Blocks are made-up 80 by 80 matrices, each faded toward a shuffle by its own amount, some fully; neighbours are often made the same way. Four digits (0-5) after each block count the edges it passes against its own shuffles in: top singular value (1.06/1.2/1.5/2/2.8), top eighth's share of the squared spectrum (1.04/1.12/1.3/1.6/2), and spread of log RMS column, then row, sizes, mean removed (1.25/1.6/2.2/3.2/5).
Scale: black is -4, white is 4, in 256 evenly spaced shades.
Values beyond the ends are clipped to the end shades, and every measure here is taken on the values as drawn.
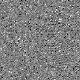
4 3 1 1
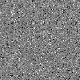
3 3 1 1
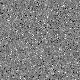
2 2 0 0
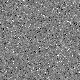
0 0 0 0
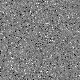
0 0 0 0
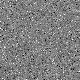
2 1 0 0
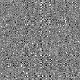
4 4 2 2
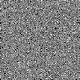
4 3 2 1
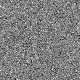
0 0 0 0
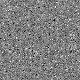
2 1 0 0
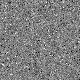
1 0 0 0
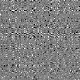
4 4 2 3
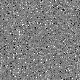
2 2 0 1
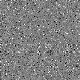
3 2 1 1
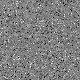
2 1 0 0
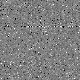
3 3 0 1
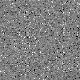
3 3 1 1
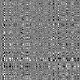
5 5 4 3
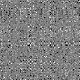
4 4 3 2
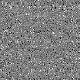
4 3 2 1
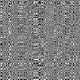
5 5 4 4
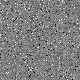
0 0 0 0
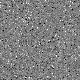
2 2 0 0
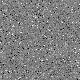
1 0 0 0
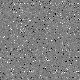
2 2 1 1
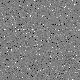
1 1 0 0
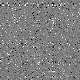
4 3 1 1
